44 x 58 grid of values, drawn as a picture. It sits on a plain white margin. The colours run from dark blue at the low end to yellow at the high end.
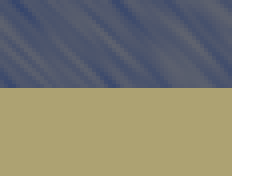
It is made of 2 by 1 panels. Panel 1,1: low, slanting down to the right, faint in contrast. Panel 2,1: high, flat.
